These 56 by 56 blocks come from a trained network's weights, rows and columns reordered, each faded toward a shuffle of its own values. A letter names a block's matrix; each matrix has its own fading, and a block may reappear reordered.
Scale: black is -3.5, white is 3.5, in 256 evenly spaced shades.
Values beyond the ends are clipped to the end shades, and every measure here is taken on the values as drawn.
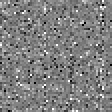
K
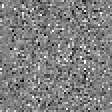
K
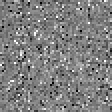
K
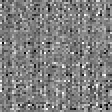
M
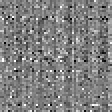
M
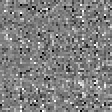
K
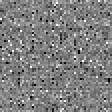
K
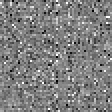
K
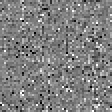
K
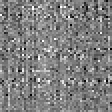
M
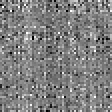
M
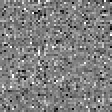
K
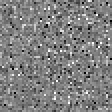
K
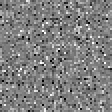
K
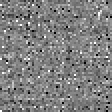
K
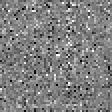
K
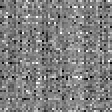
M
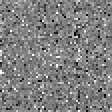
K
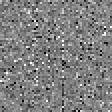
K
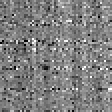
M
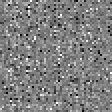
K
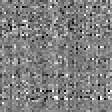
M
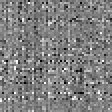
M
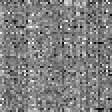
M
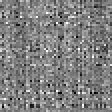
M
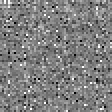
K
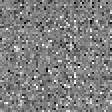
K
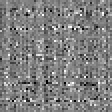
M
